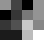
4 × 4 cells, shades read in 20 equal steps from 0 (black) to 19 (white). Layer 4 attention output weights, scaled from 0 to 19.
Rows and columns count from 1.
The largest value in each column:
11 6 15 19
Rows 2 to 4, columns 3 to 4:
9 11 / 15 10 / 14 19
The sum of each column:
17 17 38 51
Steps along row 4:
same up up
